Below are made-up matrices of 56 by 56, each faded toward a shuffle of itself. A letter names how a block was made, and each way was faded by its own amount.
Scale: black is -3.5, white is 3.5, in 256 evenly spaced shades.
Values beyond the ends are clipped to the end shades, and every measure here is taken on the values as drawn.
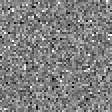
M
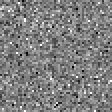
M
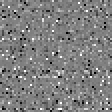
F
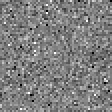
M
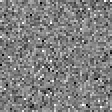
M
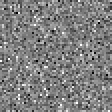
M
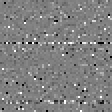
F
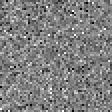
M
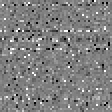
F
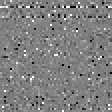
F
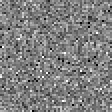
M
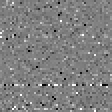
F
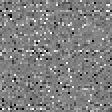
F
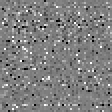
F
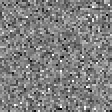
M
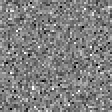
M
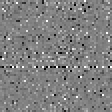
F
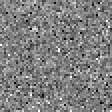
M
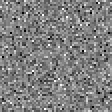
M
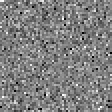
M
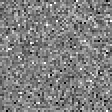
M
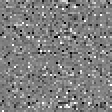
F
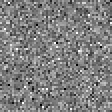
M
